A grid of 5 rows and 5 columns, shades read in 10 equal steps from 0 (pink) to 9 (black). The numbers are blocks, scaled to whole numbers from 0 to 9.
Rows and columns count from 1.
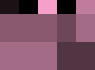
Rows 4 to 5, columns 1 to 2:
3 3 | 3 3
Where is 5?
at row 2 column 4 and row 3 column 4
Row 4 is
3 3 3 6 6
